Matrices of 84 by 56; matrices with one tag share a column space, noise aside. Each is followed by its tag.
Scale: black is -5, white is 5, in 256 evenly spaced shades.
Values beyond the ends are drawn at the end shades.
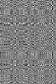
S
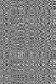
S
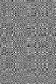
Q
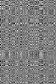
S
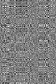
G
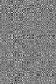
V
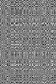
S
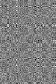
G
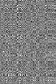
V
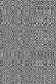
S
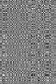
V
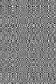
G
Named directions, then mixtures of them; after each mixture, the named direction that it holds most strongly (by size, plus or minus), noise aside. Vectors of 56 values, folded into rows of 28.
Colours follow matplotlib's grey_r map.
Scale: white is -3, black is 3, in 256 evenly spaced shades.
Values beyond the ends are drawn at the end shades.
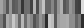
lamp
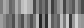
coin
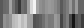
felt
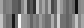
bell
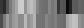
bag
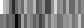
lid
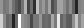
bell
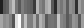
lid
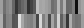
bell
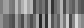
coin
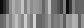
bag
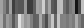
bell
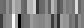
bell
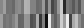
coin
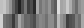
bag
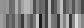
coin
